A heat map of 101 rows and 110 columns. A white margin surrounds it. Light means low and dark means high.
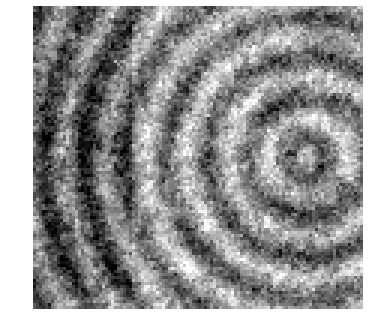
Rings spread out from the middle right. The texture is blotchy. The middle left is the ninth with the highest average. A vertical seam about 30% of the way across splits the table, and the left part is higher.
